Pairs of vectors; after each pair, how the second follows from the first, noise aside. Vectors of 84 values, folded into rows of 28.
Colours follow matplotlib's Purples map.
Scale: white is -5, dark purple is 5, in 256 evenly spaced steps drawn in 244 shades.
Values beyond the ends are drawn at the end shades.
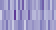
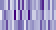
scaled up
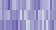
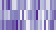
scaled up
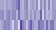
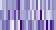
scaled up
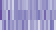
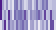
scaled up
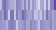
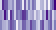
scaled up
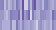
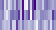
scaled up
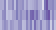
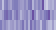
sign-scrambled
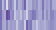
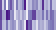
scaled up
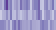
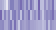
sign-scrambled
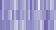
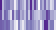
scaled up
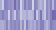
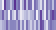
scaled up
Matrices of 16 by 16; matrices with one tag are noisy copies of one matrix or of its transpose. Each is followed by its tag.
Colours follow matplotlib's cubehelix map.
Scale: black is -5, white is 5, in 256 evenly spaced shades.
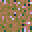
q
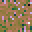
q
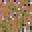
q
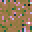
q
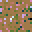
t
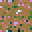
t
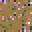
q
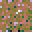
t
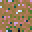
t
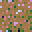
t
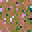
t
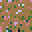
t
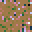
q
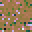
q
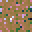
t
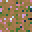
t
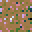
t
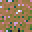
t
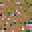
q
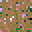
t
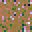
q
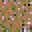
q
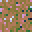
t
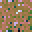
t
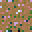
t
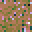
q
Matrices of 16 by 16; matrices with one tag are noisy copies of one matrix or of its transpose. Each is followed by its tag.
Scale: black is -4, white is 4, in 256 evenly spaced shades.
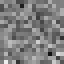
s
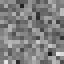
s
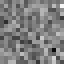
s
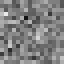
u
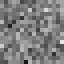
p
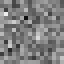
u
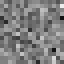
s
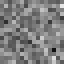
s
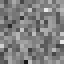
p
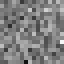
p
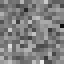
p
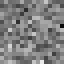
p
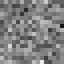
p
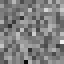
p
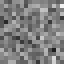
s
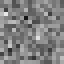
u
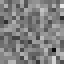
s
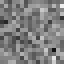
s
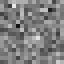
u
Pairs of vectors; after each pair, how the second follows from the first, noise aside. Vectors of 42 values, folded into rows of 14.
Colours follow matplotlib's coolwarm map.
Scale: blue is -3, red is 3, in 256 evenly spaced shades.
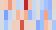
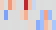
partly zeroed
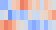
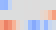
partly zeroed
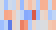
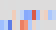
partly zeroed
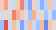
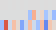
partly zeroed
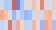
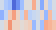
sign-scrambled
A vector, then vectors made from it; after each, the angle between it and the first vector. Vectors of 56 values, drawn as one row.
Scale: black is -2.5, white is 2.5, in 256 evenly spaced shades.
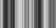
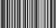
orthogonal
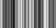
nearly parallel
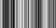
nearly parallel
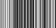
partly opposed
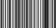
partly opposed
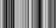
nearly parallel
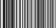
partly aligned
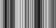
nearly parallel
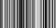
partly opposed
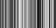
partly aligned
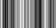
nearly parallel
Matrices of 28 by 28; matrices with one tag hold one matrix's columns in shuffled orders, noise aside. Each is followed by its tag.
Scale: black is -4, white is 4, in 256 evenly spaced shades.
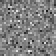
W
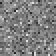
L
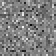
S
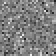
L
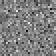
W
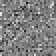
S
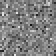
S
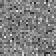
L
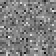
L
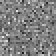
L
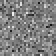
S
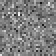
S
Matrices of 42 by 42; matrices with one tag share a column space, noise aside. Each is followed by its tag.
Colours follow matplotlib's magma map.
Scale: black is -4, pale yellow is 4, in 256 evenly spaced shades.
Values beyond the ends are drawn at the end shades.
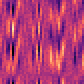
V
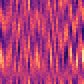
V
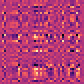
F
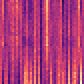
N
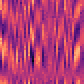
V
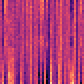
N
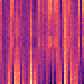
N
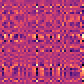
F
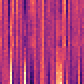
N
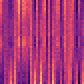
N
